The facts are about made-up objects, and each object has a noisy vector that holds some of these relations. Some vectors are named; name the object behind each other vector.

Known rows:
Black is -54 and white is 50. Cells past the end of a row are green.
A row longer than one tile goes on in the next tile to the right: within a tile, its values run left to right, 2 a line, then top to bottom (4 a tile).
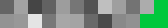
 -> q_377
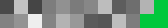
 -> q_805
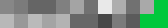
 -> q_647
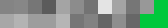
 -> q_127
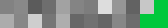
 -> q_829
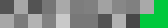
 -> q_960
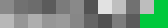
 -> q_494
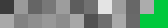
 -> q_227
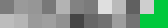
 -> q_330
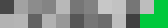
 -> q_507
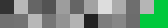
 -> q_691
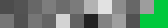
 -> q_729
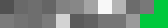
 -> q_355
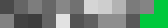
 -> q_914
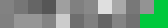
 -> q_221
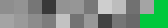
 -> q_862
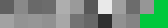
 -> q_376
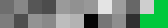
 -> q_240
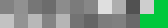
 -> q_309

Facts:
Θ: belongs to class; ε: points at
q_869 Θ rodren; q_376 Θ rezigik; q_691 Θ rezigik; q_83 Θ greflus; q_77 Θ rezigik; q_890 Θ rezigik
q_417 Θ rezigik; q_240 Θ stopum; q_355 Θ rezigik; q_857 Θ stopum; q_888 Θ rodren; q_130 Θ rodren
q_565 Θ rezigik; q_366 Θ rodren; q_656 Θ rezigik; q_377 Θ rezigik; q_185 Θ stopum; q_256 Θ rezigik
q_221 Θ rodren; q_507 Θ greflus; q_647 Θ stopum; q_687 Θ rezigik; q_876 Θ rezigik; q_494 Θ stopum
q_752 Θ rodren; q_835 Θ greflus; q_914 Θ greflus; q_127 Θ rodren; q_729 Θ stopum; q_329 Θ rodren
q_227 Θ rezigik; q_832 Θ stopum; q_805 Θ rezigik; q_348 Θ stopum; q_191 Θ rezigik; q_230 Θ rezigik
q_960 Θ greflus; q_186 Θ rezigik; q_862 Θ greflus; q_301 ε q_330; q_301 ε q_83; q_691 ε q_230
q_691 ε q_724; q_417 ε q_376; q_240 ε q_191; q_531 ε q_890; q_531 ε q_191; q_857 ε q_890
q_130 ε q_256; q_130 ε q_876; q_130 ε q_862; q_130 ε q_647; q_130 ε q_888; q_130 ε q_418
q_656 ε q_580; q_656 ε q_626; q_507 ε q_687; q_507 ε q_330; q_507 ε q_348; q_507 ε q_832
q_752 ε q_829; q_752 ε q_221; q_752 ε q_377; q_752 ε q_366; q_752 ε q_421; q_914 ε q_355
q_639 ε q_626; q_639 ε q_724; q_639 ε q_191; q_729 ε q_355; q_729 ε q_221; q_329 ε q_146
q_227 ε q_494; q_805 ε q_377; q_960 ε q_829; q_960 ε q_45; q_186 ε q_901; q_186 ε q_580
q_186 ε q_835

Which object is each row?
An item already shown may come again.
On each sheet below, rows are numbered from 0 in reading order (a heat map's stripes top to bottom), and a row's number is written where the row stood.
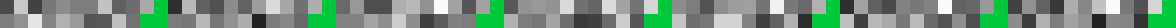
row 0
q_805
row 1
q_691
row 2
q_191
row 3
q_301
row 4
q_857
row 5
q_656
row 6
q_639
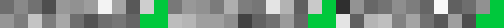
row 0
q_724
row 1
q_330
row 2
q_186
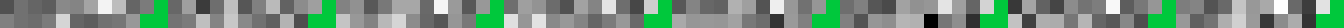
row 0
q_355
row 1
q_752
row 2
q_890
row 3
q_580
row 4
q_376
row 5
q_240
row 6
q_656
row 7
q_531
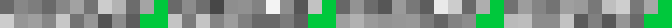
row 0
q_835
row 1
q_626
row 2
q_687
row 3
q_83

